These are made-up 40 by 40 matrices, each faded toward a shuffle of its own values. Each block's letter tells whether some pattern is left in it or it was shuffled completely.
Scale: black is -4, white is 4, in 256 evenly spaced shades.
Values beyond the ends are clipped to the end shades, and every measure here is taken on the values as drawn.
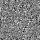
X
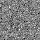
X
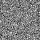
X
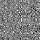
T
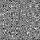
T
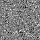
X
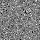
X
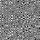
T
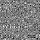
T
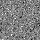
X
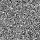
X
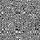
T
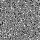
X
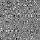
T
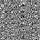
T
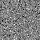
X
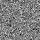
X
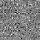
T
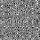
T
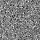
X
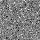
X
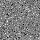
X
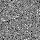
X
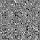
T
